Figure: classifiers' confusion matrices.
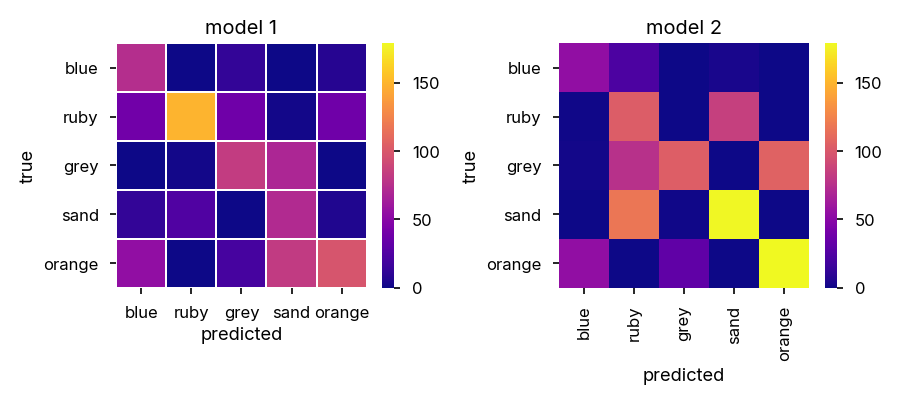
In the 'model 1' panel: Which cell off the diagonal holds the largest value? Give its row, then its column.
orange, sand
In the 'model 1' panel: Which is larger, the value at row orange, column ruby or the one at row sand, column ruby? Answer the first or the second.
the second
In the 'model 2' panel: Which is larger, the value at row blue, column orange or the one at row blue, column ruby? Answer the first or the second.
the second
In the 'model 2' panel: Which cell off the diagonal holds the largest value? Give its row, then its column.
sand, ruby
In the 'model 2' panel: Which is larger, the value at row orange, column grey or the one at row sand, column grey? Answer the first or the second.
the first
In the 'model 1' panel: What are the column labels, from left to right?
blue, ruby, grey, sand, orange
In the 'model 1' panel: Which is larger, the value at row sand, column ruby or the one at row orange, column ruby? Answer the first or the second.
the first
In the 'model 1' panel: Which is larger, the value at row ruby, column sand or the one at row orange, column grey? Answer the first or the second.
the second
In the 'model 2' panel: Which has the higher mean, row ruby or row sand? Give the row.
sand
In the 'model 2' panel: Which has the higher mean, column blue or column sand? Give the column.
sand
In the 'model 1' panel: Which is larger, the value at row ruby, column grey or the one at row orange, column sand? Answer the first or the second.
the second
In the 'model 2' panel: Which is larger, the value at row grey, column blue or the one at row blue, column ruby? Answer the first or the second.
the second
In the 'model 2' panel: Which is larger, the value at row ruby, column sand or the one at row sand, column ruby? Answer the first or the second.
the second
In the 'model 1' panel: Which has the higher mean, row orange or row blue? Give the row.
orange
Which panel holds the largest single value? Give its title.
model 2
